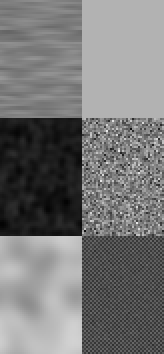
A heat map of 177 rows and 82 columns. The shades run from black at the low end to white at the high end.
The table splits into 3 rows of 2 panels. Panel 1,1: middling, streaked across, faint in contrast. Panel 1,2: high, flat. Panel 2,1: very low, blotchy, faint in contrast. Panel 2,2: middling, fine-grained, strong in contrast. Panel 3,1: high, smooth. Panel 3,2: low, checkered.
